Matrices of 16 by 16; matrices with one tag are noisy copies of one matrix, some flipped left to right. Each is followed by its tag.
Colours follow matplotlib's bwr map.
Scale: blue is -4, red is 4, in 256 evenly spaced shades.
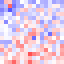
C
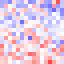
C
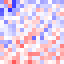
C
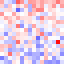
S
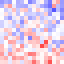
C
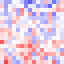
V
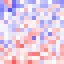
C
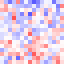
V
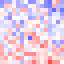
C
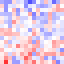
V
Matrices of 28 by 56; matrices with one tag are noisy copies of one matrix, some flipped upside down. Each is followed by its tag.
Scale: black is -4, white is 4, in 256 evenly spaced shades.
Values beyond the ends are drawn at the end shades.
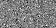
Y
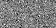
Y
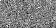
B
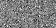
Y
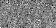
B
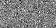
Y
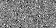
Y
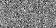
Y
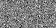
Y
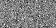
Y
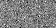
Y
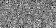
B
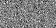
Y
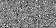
Y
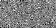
B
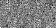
B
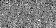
B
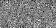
B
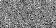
B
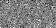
B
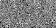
B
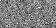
B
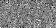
B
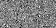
Y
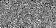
B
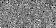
B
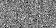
Y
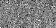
B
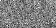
B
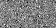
Y
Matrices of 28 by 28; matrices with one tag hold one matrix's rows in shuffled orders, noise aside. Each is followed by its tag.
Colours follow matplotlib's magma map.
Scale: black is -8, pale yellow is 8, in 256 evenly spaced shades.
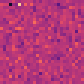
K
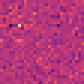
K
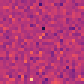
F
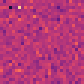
K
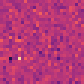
K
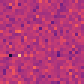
K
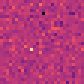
F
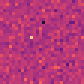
F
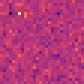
K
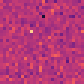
F
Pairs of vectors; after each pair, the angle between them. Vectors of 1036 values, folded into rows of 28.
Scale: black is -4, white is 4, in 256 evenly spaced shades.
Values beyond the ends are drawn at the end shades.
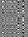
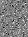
partly aligned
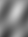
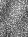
partly aligned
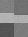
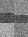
nearly opposite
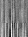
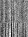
nearly opposite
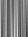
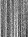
nearly parallel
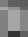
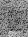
partly opposed
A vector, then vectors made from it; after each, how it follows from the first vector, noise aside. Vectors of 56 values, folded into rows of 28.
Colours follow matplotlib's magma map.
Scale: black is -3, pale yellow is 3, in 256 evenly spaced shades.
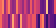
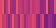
shrunk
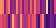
copied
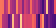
copied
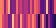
copied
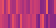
shrunk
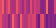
shrunk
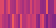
shrunk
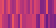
shrunk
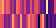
copied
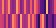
copied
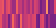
shrunk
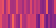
shrunk
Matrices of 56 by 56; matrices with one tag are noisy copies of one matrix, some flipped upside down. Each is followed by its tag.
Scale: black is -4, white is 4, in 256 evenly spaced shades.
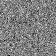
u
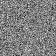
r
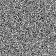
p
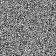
r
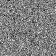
u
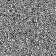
u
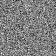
r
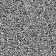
r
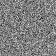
p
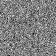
u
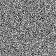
p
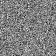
r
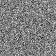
p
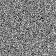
p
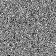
u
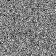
u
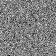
u
